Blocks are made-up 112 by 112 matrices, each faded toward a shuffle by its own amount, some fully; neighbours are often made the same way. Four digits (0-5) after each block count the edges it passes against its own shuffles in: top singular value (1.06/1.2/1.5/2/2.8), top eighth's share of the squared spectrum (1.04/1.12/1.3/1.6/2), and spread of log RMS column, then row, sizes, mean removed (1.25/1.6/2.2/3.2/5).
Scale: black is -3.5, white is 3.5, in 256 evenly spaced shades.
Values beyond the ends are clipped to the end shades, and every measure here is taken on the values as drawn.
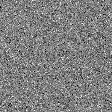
0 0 0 0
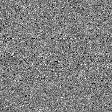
1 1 0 3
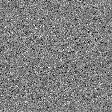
0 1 0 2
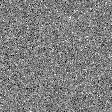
0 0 0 0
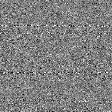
1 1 0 3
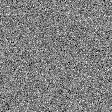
0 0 0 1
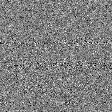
1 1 0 3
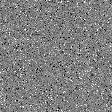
2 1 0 0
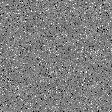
2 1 0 0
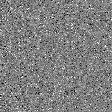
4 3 1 1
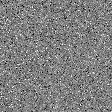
0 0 0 0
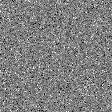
2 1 0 0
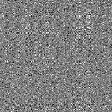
4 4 2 2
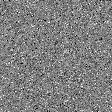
1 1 0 0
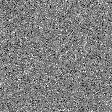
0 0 0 0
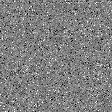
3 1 0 0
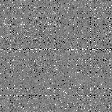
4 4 2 3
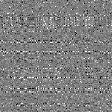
5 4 2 3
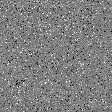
2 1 0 0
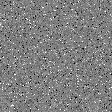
2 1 0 0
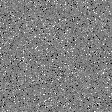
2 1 0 0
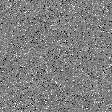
3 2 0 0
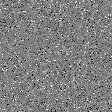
2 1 0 0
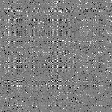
5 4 2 3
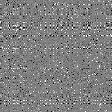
5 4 2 3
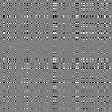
5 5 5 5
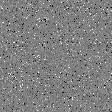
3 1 0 0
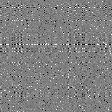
5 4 2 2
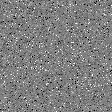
1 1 0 0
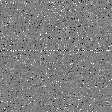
4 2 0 1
